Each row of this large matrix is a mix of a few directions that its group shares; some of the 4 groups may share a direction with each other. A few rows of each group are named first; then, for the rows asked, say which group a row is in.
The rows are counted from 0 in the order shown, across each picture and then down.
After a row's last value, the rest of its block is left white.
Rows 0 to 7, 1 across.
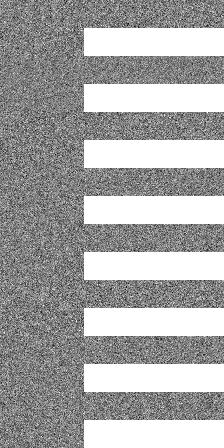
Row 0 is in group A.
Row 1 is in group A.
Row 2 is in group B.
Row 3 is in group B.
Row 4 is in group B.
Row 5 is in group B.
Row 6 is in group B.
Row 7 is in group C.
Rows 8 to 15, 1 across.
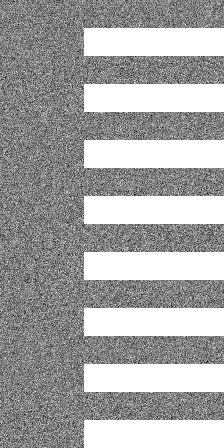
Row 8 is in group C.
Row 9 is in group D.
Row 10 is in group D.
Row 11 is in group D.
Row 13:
A
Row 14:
B
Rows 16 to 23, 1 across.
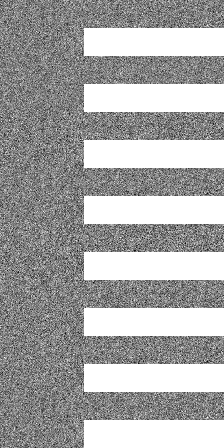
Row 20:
B
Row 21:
D
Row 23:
B
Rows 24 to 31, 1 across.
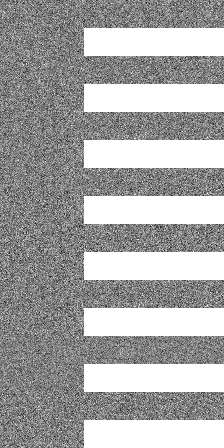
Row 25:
B
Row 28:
B
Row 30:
D
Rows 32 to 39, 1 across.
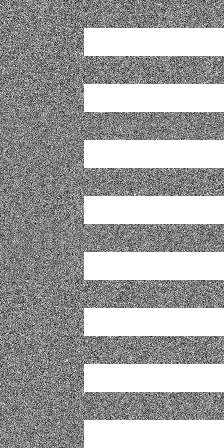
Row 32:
D
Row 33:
C
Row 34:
D
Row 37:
D
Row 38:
A
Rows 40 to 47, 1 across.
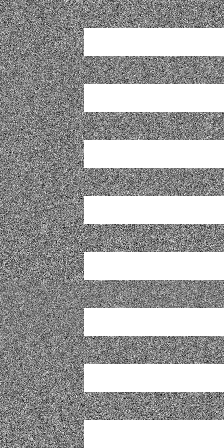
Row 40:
D
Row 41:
C
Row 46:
D
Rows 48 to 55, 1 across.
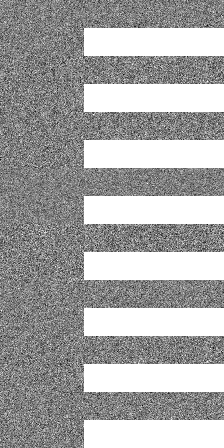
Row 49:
B
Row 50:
D
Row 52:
B
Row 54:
C
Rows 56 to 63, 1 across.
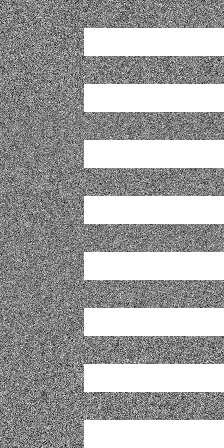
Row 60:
A
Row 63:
D
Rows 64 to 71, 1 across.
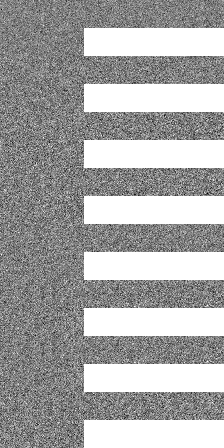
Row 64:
B
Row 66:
B
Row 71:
C
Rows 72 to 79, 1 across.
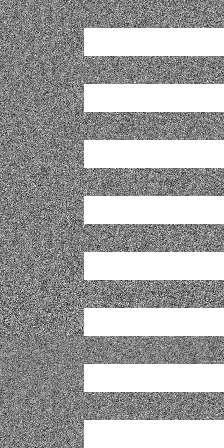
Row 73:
D
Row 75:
D
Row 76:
C
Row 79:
D
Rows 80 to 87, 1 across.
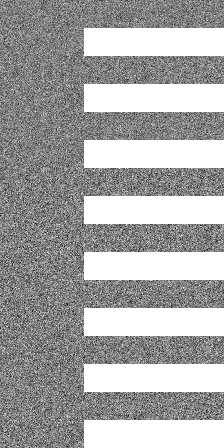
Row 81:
C
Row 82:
D
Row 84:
C
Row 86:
C
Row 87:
D
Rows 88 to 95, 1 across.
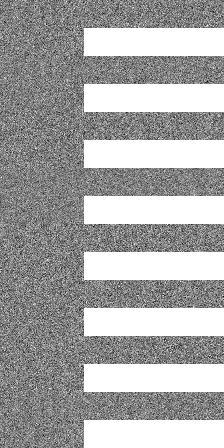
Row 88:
A
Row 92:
D
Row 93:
B
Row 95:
C
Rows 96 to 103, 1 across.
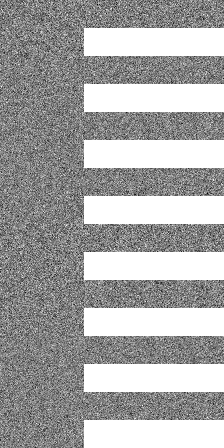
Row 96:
B
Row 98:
C
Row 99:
D
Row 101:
B
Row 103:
A
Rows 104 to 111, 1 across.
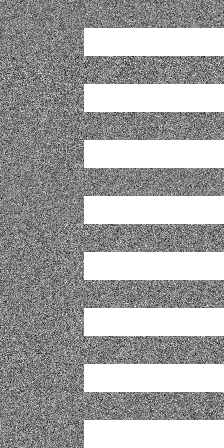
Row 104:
B
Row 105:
D
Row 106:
D
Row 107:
A
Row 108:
D
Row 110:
D
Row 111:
B
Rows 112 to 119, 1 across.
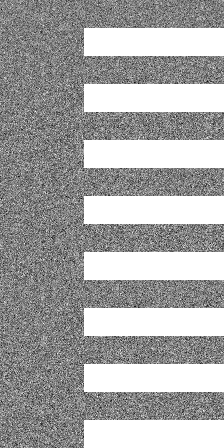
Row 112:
B
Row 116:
B
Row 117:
B
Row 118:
D
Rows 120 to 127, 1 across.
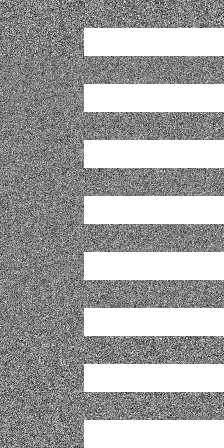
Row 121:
A
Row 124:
A
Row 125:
D
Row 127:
B
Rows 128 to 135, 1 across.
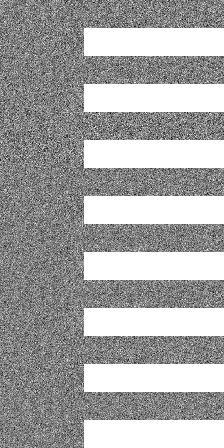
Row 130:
A
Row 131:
A
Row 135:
B
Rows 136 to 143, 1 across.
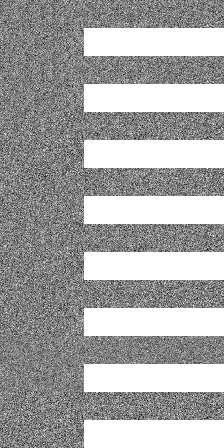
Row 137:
C
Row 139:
B
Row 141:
B
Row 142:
B
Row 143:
C
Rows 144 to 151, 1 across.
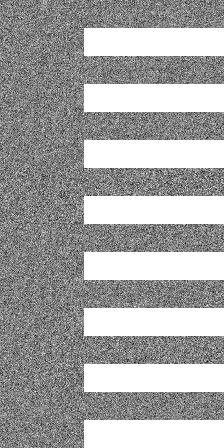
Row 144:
D
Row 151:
B
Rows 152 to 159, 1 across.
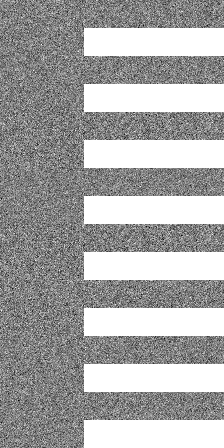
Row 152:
C
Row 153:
D
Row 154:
C
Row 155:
A
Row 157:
A
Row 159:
A
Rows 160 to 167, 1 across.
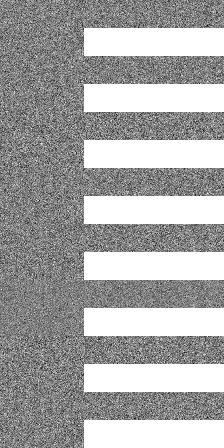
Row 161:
B
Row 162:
B
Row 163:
C
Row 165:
B
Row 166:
B
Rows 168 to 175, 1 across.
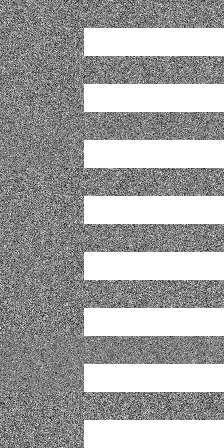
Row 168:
D
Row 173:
A
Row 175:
C
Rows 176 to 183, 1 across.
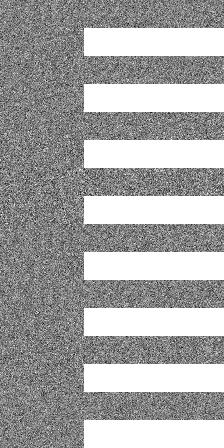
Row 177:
A
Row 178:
A
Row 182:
C
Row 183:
D
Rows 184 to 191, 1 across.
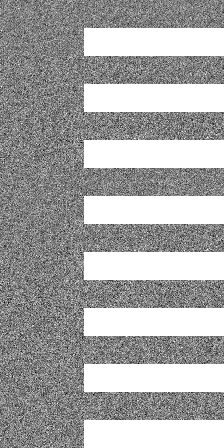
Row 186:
A
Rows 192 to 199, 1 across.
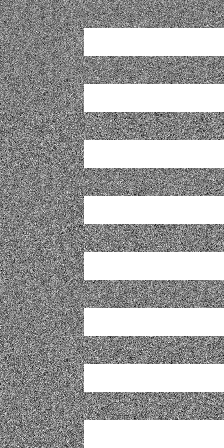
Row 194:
B
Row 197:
D
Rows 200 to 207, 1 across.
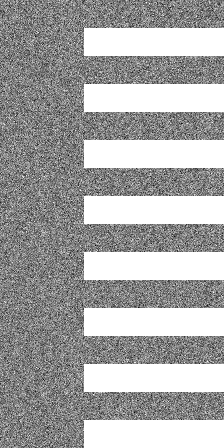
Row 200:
C
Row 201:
B
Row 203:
B
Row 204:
B
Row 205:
C
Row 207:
D
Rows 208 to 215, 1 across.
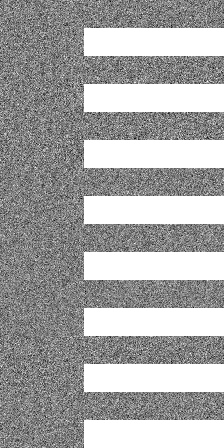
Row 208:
A
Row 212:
C
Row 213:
B
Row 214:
A
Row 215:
A
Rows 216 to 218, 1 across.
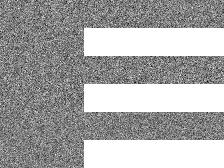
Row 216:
A
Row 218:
B
